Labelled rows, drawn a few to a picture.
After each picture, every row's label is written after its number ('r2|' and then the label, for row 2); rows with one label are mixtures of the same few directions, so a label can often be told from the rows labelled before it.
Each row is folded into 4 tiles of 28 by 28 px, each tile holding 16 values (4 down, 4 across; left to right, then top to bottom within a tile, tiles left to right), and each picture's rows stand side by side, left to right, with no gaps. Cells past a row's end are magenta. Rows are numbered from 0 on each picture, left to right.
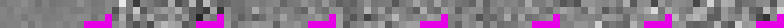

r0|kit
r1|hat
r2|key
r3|key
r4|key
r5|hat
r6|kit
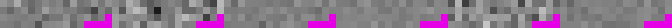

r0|hat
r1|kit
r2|hat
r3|hat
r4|hat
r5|hat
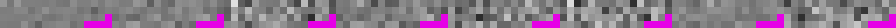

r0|hat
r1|kit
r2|hat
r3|kit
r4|key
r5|hat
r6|kit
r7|key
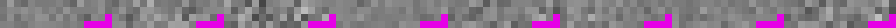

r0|hat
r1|key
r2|key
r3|kit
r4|kit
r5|key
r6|key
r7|kit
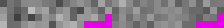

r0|key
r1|hat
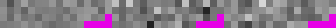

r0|hat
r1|hat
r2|kit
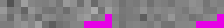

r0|hat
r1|key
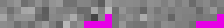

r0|kit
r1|key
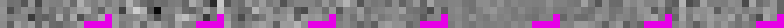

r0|key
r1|kit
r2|key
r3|hat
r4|kit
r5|kit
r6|hat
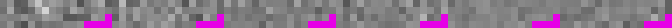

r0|kit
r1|hat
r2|hat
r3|hat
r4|key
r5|kit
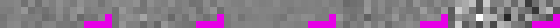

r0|key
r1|key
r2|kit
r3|key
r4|key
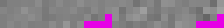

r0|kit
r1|kit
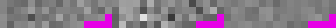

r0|key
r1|key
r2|kit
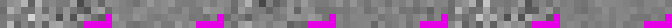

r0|key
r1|kit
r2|kit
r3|hat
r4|key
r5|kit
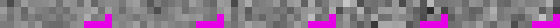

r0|hat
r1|kit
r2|hat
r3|hat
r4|kit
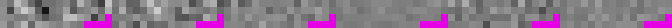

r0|kit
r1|kit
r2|hat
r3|kit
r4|hat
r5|key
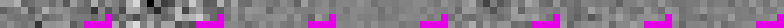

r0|hat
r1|kit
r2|hat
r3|kit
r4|kit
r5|key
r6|key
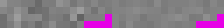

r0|key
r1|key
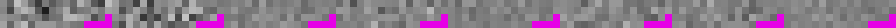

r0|kit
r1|key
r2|key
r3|hat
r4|hat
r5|kit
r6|key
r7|key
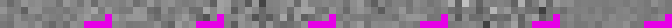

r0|hat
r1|kit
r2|key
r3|kit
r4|hat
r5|hat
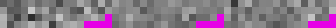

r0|key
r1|key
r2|hat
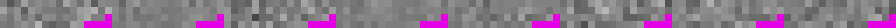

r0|hat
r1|hat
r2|key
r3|kit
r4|key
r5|kit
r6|kit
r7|kit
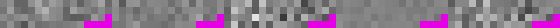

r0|kit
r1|hat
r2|key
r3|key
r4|key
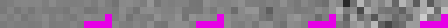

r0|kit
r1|key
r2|kit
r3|hat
